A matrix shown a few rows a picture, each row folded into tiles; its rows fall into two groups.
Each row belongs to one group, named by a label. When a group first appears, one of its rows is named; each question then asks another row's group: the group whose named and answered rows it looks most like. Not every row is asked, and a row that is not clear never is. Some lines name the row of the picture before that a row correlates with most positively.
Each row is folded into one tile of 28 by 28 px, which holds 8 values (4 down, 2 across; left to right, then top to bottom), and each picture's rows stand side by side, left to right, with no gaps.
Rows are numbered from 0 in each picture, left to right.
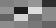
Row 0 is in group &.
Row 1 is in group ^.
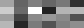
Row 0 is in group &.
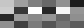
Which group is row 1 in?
&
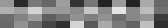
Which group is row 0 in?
^
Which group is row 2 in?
^
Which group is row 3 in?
^
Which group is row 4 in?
^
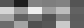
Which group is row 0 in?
^
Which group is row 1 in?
^
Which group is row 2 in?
&
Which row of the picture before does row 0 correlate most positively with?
3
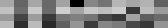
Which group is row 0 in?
&
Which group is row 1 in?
&
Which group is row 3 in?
^
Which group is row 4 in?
&
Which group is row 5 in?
^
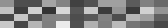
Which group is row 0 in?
&
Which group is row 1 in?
&
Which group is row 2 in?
&
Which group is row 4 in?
&
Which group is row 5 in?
^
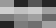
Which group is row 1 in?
^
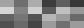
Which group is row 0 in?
^
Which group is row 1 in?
^
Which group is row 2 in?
^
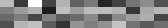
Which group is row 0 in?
^
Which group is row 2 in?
^
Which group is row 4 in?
&
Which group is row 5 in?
^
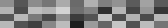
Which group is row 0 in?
&
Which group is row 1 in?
^
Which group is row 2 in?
&
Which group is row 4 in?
&
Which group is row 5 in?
&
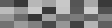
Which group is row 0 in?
^
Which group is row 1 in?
&
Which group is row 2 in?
&
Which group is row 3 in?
&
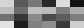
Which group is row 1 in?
^
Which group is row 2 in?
^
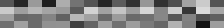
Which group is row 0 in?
^
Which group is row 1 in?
^
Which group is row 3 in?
^
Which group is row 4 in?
^
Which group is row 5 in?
^
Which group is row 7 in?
^
